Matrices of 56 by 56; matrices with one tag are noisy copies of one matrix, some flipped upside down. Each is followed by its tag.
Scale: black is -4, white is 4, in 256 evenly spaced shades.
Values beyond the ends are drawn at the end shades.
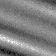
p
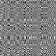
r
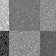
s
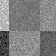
s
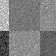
s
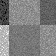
s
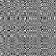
r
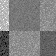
s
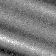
p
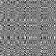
r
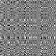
r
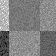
s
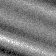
p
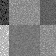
s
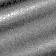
p
